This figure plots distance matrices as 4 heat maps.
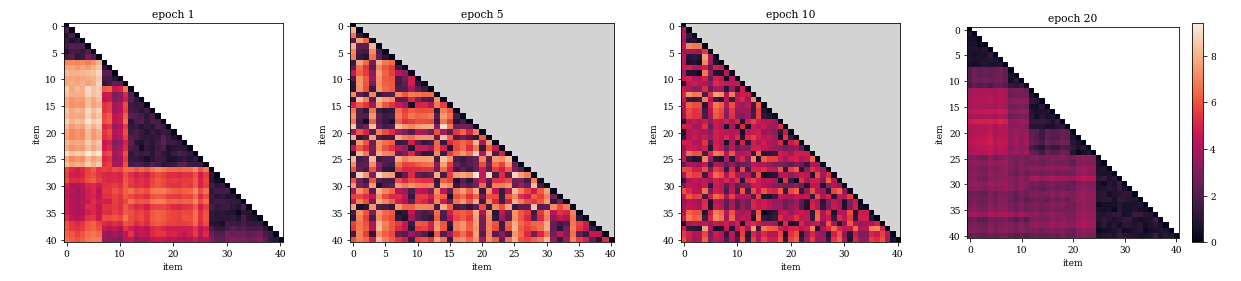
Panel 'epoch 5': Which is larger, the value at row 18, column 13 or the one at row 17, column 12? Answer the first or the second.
the second
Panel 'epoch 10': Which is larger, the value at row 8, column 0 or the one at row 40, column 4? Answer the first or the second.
the second
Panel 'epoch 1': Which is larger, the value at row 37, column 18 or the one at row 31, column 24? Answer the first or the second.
the second
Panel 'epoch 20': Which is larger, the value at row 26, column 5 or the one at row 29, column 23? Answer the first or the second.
the second
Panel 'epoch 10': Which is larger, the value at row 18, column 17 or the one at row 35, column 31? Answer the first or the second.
the second
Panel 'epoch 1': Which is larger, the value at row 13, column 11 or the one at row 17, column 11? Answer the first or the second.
the second
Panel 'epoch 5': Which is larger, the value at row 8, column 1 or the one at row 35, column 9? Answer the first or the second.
the first
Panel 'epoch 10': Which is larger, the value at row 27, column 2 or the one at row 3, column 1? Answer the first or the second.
the first
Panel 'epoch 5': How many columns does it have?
41
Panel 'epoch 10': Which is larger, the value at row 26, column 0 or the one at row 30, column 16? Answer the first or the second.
the second
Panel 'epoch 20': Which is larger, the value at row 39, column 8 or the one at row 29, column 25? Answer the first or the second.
the first
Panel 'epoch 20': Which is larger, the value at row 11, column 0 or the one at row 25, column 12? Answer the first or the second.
the second
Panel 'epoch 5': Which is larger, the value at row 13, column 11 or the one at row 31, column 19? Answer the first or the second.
the second
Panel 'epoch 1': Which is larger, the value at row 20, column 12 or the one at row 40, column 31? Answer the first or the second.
the second
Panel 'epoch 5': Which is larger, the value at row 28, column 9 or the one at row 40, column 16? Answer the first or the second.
the second
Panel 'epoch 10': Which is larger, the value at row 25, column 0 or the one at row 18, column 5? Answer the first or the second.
the first
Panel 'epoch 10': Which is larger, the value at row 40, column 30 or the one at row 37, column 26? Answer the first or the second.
the first
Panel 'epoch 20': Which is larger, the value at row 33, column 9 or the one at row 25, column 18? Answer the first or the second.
the second
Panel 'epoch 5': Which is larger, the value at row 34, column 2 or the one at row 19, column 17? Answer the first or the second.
the second
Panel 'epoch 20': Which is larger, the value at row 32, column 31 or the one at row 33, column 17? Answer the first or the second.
the second
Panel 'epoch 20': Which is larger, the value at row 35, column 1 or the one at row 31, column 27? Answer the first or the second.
the first
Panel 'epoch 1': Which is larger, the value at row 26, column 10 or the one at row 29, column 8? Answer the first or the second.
the second
